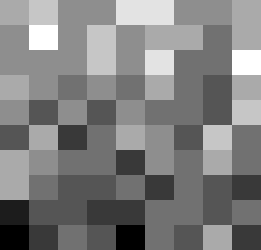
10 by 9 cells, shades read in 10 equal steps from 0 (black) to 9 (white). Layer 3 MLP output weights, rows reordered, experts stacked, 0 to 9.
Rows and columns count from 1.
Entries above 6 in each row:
3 2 3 0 1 1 0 0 0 0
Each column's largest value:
6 9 5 7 8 8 6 7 9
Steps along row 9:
up same down same up same down up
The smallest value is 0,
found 2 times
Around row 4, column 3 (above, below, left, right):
5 5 5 5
